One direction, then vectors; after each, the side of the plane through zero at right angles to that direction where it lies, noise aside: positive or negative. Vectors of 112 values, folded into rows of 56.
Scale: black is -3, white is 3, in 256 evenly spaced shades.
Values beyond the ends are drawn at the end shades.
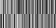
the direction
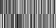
negative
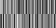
positive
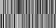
positive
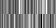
negative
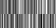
negative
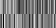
positive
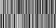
positive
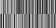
positive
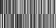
negative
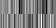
positive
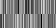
positive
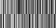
positive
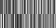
negative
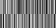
positive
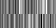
negative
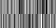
positive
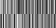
positive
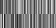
negative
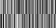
positive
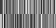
negative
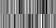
positive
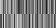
positive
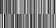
negative
